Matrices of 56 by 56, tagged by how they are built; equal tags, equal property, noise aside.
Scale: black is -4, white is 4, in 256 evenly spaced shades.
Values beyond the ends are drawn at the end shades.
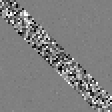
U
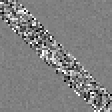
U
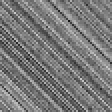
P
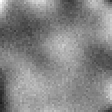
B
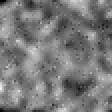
B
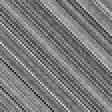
P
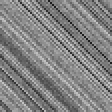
P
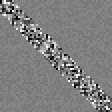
U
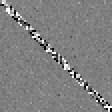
U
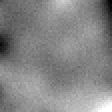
B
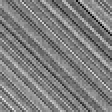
P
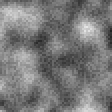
B
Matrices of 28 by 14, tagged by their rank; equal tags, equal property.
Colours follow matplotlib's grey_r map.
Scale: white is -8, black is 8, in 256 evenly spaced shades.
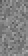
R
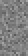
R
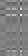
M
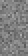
R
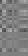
M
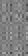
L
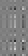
M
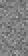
R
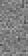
R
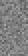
R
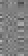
L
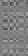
L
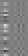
M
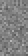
R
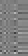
M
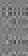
L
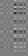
M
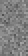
R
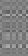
M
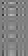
M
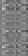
L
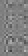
L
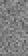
R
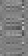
L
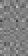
L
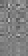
L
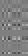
M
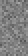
R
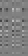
M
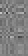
L
